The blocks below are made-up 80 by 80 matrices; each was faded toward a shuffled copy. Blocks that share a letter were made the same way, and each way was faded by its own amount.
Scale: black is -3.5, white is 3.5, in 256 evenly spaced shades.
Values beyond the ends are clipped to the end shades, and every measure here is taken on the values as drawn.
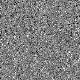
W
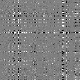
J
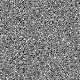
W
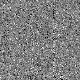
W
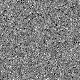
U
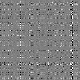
J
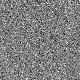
U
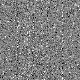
W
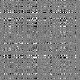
J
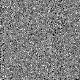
W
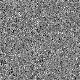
W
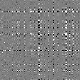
J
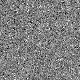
U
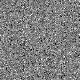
W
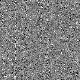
W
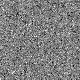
U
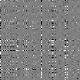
J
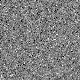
U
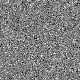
U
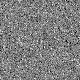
U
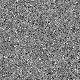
U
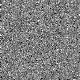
W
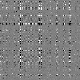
J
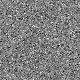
U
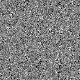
W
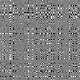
J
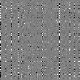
J
